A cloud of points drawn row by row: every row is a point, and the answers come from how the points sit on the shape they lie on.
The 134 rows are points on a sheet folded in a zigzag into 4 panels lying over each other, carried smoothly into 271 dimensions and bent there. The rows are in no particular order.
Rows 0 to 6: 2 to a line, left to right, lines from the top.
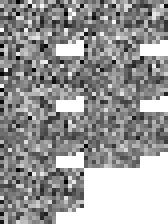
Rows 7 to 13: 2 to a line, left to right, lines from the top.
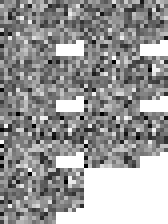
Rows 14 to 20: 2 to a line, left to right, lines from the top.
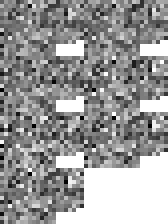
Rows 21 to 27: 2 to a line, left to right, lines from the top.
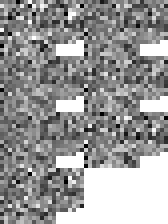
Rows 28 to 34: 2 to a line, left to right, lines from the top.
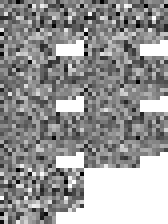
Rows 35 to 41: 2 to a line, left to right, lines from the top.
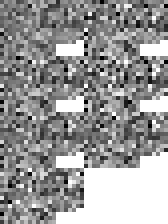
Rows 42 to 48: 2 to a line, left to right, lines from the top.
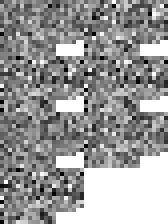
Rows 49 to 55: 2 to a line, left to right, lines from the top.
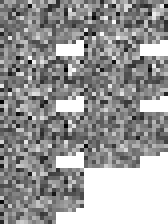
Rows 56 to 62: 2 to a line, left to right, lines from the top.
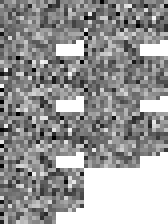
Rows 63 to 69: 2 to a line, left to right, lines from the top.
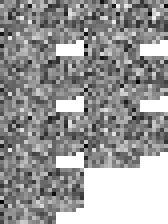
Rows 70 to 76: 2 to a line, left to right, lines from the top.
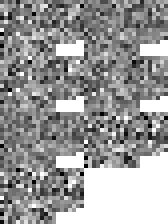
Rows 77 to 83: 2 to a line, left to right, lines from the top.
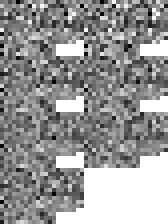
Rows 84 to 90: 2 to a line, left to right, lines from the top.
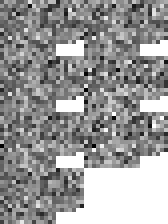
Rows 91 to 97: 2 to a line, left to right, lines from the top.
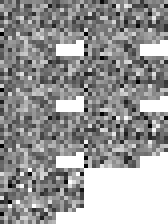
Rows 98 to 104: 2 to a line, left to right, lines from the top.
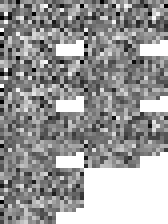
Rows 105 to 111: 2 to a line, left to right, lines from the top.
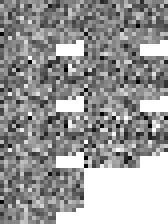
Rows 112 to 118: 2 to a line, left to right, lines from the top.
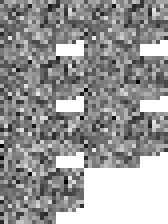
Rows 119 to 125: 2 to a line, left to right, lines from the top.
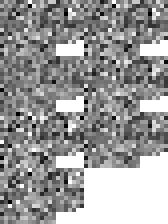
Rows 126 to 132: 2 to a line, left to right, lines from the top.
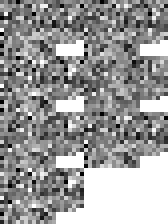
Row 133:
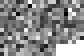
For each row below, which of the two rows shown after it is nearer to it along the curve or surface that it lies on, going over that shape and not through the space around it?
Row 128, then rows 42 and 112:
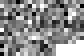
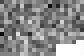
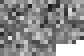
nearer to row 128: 112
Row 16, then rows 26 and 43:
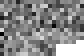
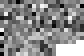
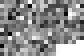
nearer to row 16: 26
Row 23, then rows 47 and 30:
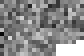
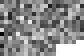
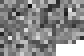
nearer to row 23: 47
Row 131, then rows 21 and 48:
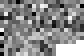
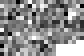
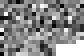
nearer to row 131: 48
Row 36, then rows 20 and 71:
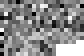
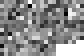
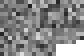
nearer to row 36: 71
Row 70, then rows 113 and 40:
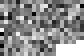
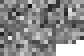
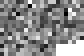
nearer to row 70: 113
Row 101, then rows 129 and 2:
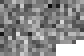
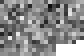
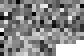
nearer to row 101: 2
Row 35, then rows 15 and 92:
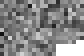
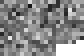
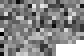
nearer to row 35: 92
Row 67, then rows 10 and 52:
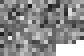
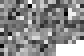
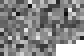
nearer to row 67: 52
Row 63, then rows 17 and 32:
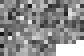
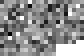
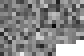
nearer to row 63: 17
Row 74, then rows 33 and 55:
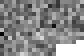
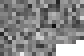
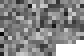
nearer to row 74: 33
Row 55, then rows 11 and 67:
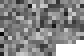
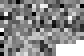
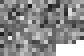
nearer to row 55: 11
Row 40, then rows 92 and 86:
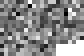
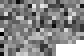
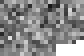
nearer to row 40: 86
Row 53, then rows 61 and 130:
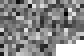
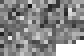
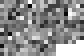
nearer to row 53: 61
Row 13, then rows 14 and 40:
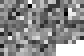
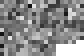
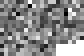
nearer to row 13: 40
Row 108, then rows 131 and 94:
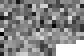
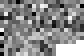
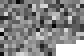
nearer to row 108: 94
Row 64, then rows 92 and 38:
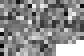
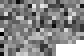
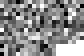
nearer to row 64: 38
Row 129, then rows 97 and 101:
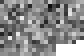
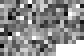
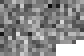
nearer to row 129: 97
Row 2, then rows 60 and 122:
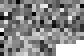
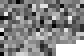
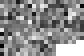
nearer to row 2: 60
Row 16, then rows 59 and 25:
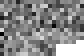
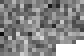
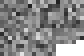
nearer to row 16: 59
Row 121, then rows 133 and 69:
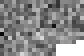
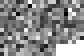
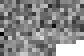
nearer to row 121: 69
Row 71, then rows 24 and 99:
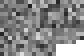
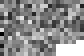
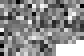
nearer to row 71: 24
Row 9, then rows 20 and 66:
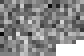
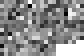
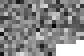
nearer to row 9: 66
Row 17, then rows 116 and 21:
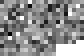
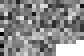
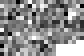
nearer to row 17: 21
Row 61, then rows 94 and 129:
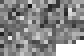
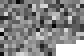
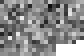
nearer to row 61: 129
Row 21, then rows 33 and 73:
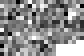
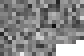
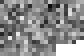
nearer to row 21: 73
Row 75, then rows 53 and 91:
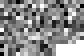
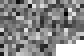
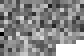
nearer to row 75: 53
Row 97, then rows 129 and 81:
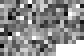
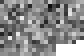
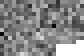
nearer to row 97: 129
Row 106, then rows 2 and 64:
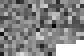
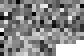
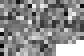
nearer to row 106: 2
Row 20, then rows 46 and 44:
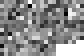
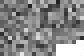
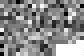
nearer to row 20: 44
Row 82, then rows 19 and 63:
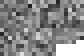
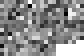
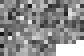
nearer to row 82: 63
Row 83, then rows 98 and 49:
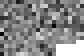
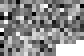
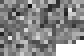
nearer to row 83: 98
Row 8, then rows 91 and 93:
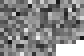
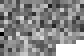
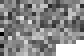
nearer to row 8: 93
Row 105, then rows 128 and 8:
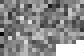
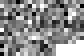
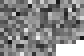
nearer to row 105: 8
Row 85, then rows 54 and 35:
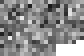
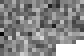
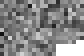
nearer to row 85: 35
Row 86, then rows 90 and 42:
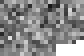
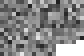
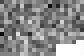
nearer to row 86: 90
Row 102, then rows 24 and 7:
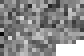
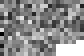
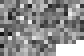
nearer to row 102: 24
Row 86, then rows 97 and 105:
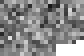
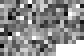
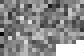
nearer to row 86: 105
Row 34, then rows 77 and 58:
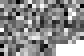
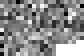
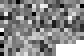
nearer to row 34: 77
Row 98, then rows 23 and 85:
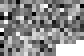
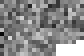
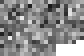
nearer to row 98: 23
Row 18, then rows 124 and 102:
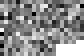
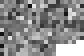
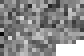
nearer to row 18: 102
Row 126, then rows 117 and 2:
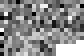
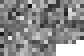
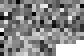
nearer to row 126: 2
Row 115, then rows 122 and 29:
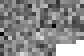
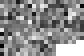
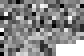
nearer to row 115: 29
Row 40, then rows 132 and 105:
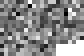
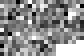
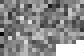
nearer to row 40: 132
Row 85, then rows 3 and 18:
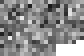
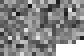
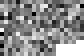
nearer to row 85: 3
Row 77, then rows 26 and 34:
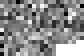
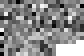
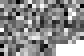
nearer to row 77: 34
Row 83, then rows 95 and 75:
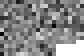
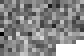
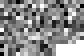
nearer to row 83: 95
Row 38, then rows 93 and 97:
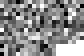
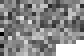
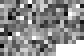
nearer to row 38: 97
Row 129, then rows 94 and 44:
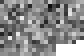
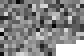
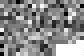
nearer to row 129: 44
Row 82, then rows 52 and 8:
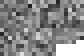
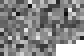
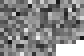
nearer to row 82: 8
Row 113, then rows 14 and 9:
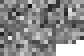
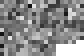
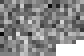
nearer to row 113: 14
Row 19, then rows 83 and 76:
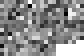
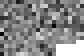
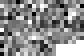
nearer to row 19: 76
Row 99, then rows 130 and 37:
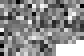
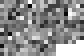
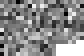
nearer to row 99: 37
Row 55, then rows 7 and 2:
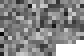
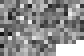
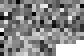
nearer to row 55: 2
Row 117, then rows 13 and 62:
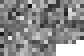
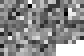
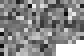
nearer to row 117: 62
